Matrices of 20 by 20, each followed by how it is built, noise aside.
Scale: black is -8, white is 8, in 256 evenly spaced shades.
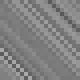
Toeplitz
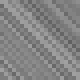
Toeplitz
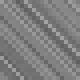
Toeplitz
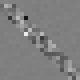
banded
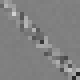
banded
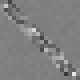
banded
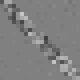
banded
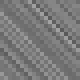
Toeplitz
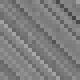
Toeplitz
